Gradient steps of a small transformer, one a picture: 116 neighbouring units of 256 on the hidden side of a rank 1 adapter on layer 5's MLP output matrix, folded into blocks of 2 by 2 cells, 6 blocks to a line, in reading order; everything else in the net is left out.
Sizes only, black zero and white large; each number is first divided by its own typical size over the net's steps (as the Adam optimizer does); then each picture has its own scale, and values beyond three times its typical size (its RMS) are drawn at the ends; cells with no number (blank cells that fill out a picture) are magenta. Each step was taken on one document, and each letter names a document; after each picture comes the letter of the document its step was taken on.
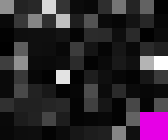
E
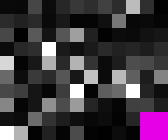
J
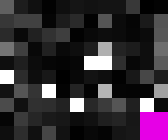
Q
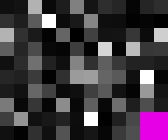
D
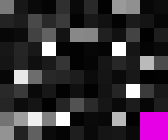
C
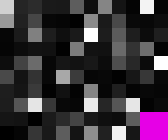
E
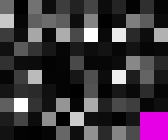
D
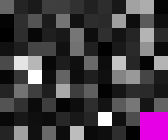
J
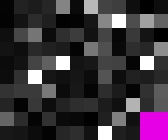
Q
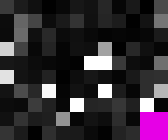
Q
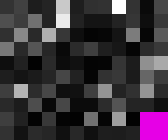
C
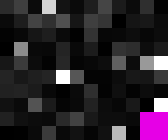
E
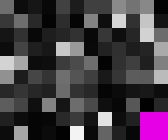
J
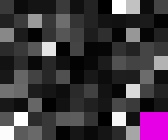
C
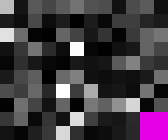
D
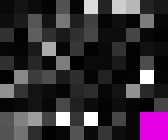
C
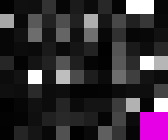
E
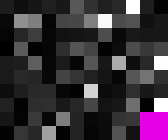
E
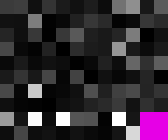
C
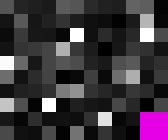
J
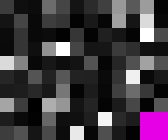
J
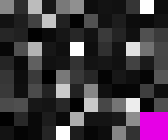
D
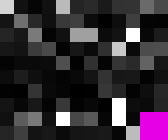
C
